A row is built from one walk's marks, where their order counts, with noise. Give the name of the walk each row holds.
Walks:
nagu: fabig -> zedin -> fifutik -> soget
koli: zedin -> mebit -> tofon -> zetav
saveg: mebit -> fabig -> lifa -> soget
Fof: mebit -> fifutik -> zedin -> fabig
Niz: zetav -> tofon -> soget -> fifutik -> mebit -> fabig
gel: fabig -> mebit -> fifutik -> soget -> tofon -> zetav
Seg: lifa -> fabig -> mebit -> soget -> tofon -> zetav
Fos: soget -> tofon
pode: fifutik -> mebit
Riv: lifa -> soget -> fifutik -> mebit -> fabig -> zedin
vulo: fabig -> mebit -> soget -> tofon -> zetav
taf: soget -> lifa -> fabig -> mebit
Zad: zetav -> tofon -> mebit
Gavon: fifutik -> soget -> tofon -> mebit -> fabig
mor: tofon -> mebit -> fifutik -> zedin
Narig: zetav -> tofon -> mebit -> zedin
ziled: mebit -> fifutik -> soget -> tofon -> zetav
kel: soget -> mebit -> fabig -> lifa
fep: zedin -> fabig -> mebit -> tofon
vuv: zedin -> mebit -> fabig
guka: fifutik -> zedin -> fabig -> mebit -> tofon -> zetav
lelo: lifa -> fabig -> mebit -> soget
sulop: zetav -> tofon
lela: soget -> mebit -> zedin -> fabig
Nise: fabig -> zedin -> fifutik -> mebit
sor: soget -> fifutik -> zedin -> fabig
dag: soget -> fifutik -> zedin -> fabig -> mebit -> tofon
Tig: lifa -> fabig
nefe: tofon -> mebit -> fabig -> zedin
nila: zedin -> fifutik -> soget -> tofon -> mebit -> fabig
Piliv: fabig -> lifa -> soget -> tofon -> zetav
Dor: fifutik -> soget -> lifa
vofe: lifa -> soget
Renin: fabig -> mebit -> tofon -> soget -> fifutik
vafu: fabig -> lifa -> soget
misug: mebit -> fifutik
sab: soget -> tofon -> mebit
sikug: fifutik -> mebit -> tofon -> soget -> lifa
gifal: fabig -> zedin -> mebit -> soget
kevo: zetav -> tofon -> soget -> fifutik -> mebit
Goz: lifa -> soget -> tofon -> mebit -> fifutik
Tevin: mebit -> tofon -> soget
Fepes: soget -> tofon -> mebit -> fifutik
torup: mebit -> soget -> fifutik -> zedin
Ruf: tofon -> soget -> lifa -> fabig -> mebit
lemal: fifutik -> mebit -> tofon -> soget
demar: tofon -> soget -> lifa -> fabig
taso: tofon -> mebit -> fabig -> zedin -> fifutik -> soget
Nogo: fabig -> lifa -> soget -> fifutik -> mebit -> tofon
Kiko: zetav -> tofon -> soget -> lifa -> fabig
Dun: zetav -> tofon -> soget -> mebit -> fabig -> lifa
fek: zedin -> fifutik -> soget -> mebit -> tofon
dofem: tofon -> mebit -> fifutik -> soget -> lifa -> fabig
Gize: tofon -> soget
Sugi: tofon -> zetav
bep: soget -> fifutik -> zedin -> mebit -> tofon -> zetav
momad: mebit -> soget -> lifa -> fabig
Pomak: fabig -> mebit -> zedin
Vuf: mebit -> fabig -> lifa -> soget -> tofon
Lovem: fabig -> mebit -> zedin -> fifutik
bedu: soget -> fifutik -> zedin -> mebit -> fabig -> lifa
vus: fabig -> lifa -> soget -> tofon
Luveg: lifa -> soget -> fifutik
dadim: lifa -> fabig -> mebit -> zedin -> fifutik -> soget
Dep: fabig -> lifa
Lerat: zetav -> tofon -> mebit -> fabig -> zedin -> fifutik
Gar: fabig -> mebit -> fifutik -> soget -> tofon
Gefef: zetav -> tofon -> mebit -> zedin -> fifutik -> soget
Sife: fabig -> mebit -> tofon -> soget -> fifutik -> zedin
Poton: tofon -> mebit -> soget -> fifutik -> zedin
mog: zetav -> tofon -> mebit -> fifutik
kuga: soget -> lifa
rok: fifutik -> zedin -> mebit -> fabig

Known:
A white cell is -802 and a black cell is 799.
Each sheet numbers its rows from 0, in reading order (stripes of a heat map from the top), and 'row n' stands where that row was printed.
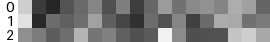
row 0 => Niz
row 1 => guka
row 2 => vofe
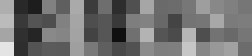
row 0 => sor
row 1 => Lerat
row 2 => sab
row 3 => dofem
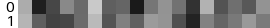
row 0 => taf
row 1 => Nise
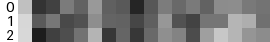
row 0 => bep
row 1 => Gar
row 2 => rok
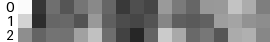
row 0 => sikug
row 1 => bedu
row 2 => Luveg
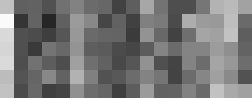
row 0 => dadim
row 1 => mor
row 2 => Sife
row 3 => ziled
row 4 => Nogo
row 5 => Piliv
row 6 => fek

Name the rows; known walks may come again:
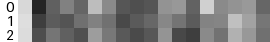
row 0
demar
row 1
Dun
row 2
Nogo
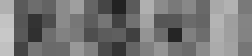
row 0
Goz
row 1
Gefef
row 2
Tevin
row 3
Seg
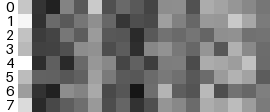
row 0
momad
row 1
sikug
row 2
bep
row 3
mog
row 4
mor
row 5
vulo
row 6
sab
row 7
Gavon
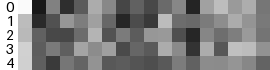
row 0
nefe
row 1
kuga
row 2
Nise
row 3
Gize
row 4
ziled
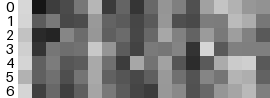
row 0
rok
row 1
Gar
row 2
Kiko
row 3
Ruf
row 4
Dep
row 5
Renin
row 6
Riv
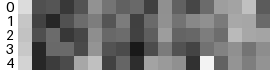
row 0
Sife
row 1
Niz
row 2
fek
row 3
dag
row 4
pode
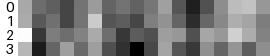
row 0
gifal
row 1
Lovem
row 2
Dor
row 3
Fos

